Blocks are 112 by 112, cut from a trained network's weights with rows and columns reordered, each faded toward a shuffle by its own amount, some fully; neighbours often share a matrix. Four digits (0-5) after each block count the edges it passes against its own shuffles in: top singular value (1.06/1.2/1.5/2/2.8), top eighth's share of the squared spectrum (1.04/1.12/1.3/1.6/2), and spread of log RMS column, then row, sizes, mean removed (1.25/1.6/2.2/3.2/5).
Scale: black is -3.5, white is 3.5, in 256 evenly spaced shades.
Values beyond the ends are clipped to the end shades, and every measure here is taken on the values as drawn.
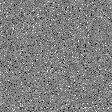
1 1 0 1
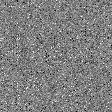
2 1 0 1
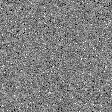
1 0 0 0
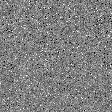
1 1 0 1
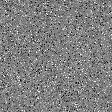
0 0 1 0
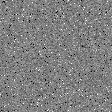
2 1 0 0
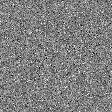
1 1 0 0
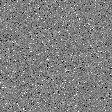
0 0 0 0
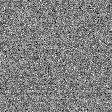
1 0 0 0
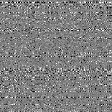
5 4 1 4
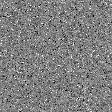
2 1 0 0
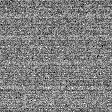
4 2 0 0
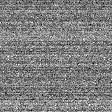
4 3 1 2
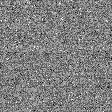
1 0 0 0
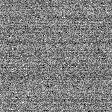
3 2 0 0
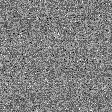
1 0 0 0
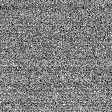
3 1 0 0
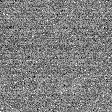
2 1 0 0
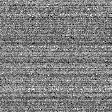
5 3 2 2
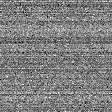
4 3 1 2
